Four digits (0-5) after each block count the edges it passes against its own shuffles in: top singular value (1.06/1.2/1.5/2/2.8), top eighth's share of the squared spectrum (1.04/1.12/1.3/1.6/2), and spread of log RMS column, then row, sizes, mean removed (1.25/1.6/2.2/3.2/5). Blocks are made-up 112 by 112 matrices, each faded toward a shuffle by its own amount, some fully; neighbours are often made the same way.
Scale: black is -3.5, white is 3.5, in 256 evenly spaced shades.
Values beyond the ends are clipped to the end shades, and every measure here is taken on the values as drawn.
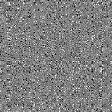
4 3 2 2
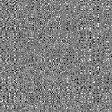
5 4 3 3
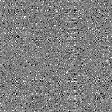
4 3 2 2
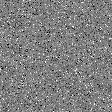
0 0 0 0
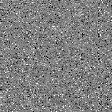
4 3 2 2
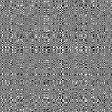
5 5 4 4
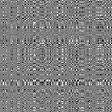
5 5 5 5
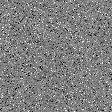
0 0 0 0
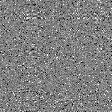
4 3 1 2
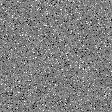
0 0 0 0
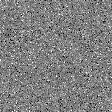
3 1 0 1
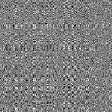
5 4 3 3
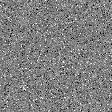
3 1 0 0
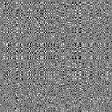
5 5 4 4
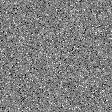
2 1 0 0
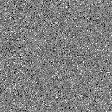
3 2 1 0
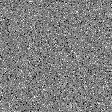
3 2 0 0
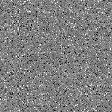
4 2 1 1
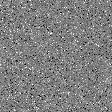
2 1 0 0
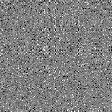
4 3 2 2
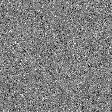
0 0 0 0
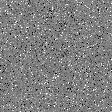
0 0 0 0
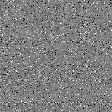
3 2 0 1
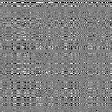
5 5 3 4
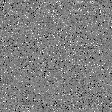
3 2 0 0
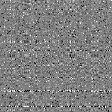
4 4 2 3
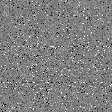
3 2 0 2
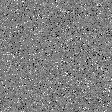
1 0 0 0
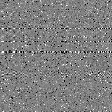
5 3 1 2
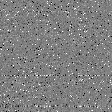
3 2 0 1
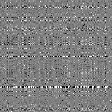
5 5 3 4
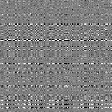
5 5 3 4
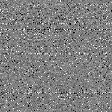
4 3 1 2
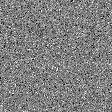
0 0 0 0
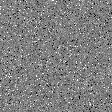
0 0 0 0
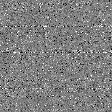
2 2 0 3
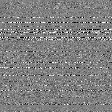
3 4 0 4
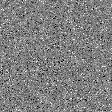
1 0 0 1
